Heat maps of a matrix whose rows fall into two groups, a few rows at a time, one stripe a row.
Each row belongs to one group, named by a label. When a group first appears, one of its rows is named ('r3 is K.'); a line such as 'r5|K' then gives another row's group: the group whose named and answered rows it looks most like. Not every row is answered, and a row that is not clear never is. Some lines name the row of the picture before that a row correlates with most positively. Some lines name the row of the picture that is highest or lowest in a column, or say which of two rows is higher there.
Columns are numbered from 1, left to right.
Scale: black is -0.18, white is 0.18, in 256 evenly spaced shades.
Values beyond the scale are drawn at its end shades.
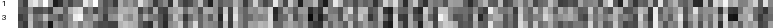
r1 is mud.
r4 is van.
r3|van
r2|van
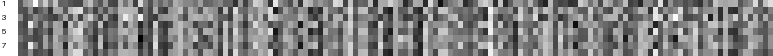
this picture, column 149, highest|6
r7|van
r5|van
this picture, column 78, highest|6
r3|mud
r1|mud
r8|van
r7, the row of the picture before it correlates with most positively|2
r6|van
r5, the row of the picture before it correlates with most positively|2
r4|van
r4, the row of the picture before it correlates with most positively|2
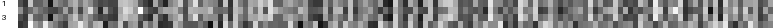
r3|van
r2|mud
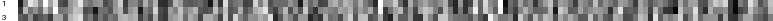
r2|van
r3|van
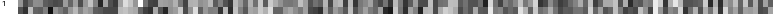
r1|mud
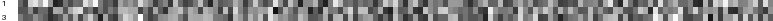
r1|mud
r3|mud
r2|van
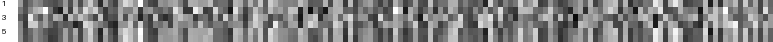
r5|mud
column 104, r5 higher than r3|Yes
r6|mud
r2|mud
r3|van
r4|mud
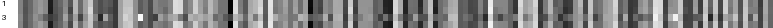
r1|mud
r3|mud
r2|mud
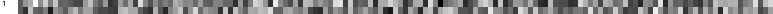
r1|mud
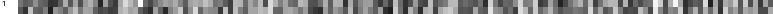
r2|van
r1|mud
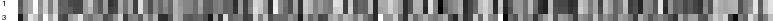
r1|mud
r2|mud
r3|van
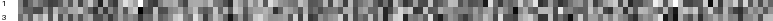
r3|mud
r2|van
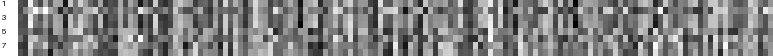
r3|van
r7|van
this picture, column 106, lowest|2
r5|van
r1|van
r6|mud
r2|mud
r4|van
